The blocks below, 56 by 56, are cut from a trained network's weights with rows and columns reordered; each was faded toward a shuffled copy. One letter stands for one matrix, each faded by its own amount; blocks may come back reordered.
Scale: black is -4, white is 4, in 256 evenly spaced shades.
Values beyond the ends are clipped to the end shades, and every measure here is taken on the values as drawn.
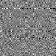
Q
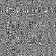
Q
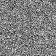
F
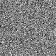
F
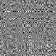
Q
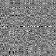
Q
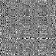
Q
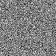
F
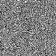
F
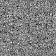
F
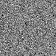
F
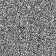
F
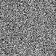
F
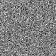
F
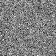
F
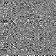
Q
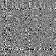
Q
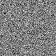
F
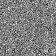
F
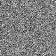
F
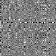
Q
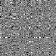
Q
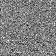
F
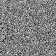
F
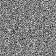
F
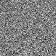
F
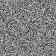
F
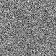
F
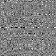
Q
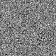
F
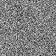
F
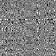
Q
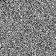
F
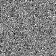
F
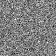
F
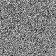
F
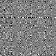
Q
